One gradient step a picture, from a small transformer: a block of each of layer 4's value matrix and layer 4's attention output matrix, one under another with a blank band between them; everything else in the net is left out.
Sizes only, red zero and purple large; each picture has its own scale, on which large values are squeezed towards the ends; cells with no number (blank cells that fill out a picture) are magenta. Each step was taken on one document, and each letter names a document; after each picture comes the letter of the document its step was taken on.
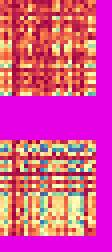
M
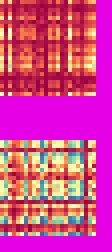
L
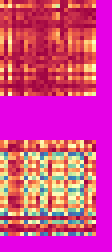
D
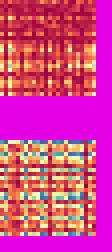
L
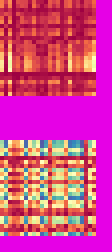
L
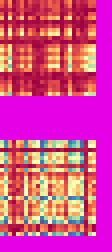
L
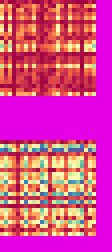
M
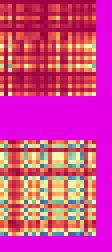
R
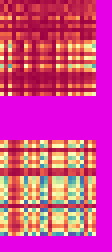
R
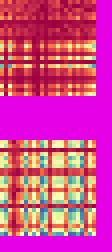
R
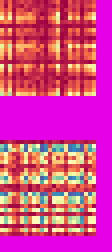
M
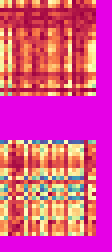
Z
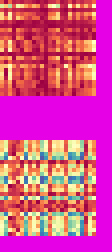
D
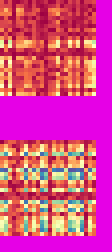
M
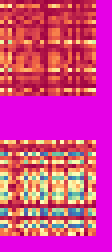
D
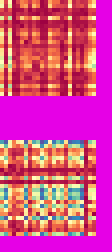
Z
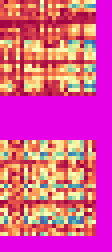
D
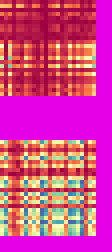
R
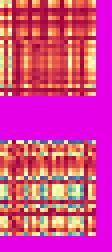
Z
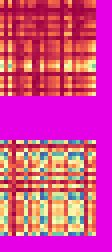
L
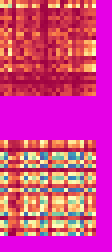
D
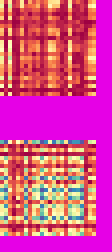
Z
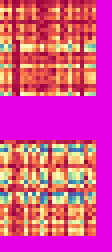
M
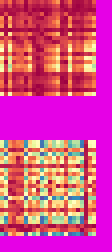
L
